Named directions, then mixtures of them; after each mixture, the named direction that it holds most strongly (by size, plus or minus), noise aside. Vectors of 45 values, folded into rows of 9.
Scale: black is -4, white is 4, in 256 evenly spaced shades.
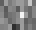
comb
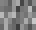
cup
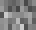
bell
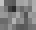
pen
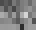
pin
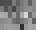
pin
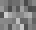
bell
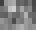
pen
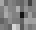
comb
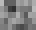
pen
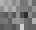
pin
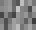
cup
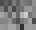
pin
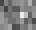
comb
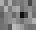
comb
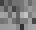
pin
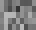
bell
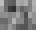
pen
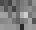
pin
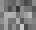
bell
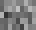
bell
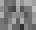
pen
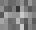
bell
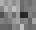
pin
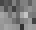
pin
